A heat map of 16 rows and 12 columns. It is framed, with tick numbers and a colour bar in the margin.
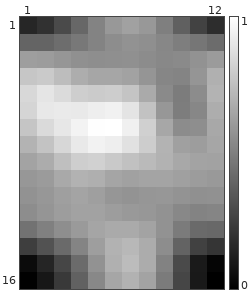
Ninth with the highest average: centre. Lone odd cells: none. Stripes: none. Average level on the scale: 60%.
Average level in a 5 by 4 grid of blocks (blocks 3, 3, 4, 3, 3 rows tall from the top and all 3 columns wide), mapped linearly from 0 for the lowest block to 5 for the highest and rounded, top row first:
2 3 3 2 / 5 5 4 3 / 4 5 4 3 / 3 3 3 2 / 0 3 3 0
